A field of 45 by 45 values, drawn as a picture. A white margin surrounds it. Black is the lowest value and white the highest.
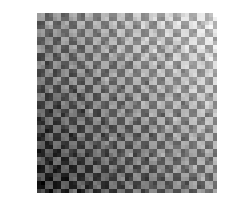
The bottom left is the ninth with the lowest average. Overall the values sit about 50% of the way up the scale. No row or column stands out. The field is checkered. There is an overall slope up to the top right. The top right is the ninth with the highest average. Neither half mirrors the other. No lone cell stands out from its neighbours.
